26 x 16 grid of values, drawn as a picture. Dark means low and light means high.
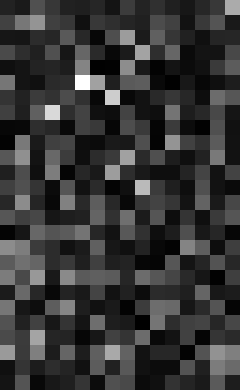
Fine speckle covers the field. On average the colour sits 20% of the way up the scale. The halves do not mirror each other. There is no overall slope. There are no regular stripes. Most values sit low, with a long tail of high ones.
